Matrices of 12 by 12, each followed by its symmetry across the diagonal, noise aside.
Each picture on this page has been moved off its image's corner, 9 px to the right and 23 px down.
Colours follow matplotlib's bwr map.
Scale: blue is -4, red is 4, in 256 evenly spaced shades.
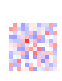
symmetric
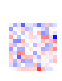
neither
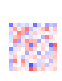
symmetric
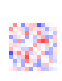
symmetric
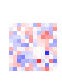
antisymmetric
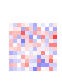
neither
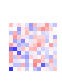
neither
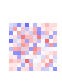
symmetric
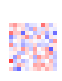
neither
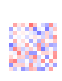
antisymmetric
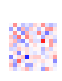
antisymmetric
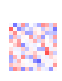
antisymmetric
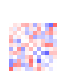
symmetric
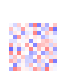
antisymmetric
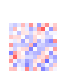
symmetric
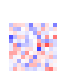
neither
